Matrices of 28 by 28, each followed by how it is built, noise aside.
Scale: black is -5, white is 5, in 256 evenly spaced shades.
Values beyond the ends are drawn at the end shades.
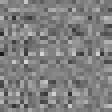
low rank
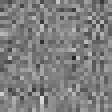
low rank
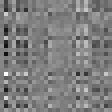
low rank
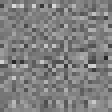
low rank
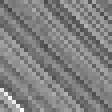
Toeplitz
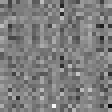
low rank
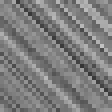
Toeplitz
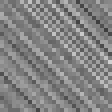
Toeplitz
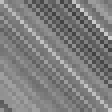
Toeplitz
